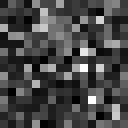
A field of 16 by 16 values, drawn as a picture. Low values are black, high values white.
The values are skewed, with a long tail toward high values. Overall the values sit about 30% of the way up the scale. The bottom middle is the smoothest part.
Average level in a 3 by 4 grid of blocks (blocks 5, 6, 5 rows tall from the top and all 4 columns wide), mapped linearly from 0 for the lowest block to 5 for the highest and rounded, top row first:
1522 / 1132 / 1023
